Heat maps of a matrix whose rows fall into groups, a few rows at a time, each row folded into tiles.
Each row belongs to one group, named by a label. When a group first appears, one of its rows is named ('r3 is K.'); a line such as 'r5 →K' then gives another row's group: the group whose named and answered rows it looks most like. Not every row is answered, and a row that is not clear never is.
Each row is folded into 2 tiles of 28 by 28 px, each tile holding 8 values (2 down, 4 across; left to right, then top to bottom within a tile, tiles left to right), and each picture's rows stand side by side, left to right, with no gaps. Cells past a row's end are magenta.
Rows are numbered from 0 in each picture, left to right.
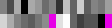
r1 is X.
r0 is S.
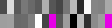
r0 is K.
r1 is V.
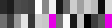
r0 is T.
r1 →V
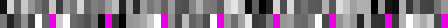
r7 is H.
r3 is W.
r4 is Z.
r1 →X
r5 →K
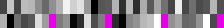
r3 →K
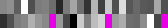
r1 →T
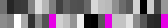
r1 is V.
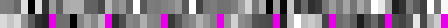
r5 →H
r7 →T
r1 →T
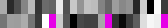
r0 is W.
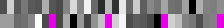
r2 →X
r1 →V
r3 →S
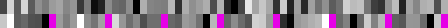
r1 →Z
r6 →T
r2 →S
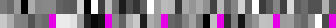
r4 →V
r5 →K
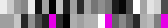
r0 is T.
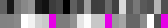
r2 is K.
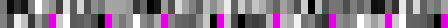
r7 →X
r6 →Z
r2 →Z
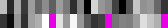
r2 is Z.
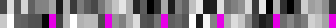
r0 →X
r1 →H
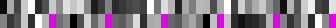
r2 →T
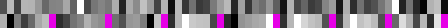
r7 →W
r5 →H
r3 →H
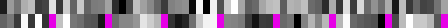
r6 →X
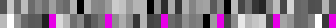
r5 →K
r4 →H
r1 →S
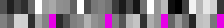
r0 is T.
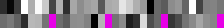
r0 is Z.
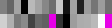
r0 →S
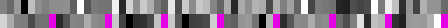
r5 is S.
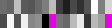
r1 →T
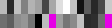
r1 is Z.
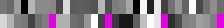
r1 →K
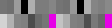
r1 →S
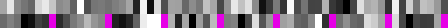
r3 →W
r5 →K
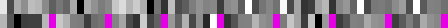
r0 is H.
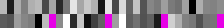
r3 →S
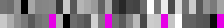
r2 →T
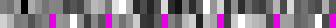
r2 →Z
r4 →H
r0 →S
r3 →T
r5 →K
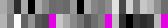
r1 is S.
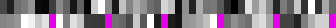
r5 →V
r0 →Z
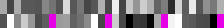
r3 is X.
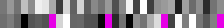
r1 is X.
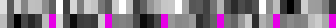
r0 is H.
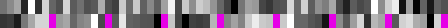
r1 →K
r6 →T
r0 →V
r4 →Z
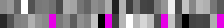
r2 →H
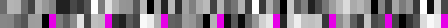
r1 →T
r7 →V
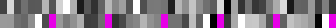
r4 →H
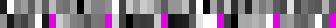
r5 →K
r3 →V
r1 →S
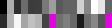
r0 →H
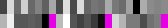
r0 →X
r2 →S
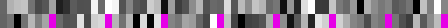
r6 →S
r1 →T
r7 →V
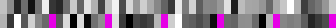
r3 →X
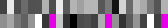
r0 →K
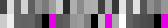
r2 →X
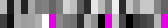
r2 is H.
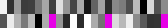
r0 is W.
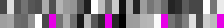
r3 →T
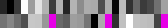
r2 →H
